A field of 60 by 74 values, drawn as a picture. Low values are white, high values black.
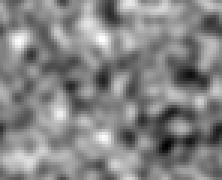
The ninth with the highest average is the bottom right. The halves do not mirror each other. On average the colour sits 50% of the way up the scale. There are no lone odd cells.
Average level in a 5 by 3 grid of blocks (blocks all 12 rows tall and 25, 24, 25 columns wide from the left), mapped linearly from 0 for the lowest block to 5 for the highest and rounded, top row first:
201 / 212 / 232 / 115 / 013
